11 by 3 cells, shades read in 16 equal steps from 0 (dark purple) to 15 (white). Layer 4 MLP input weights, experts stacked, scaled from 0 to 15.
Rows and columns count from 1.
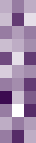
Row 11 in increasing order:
2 7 10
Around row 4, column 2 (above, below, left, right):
9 13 11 8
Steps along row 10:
down up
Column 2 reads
7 3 9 10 13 9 8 11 15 7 2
